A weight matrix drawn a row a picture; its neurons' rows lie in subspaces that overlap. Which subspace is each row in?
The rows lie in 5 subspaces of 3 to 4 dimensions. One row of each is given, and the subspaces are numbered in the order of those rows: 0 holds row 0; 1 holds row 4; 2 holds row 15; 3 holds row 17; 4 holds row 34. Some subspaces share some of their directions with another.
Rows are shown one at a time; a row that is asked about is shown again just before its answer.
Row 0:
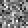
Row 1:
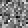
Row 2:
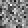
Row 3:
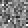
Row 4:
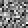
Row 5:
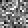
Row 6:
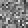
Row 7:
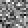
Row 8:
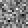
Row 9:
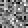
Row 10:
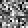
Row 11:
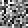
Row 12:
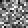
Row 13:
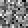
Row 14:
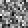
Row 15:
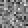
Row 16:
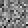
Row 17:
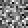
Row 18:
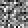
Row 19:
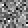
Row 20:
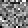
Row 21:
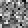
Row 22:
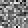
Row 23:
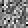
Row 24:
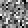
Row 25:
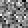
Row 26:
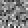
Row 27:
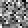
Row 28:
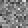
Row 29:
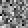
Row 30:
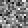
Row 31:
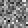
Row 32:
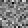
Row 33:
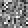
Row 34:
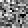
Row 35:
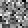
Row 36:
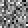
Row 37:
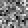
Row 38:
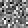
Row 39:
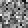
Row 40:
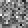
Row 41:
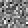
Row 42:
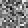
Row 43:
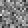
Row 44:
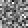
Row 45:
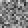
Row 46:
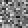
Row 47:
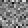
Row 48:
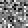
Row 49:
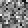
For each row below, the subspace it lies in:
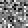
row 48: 2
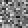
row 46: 4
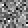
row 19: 4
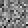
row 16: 1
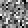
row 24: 4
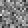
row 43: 0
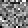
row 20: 3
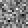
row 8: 4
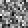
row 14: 0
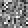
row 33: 0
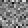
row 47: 3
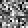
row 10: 0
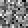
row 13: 4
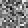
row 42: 0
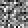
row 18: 3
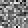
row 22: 3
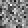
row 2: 0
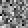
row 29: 0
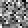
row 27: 0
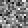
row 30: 4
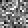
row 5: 1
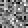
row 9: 2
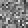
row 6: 4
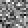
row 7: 4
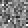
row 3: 2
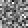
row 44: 3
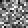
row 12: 1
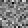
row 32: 3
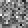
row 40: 4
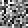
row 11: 4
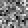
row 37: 3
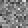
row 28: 3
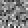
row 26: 3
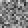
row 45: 1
